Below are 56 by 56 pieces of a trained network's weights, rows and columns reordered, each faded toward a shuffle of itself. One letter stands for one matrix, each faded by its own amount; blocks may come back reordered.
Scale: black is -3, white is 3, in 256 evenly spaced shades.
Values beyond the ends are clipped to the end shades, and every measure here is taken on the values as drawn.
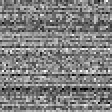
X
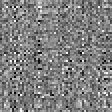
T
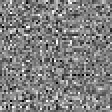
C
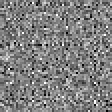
C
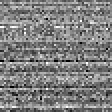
X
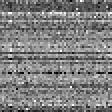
X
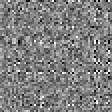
T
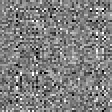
T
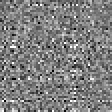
T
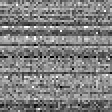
X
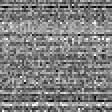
X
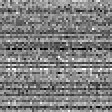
X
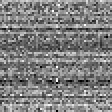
X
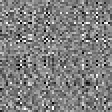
T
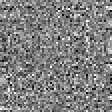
C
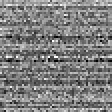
X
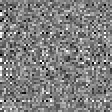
T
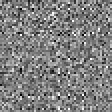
C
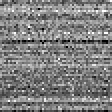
X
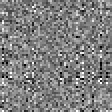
T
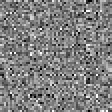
C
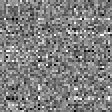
T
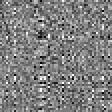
T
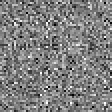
C
